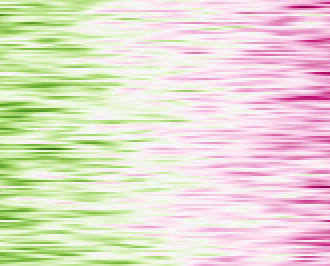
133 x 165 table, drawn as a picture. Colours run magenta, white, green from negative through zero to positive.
Grain: streaks across. Slope: up to the left. Average level on the scale: 50%.
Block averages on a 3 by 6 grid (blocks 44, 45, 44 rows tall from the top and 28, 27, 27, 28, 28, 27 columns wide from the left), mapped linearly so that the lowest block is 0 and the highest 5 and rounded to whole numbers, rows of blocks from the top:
543210 | 543210 | 543210
